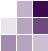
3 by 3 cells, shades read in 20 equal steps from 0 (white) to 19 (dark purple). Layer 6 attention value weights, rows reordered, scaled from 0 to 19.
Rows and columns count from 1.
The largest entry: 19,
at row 1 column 3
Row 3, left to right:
9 7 5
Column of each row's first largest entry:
3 3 1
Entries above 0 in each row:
2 3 3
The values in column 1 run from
0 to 9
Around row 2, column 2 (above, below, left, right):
6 7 2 14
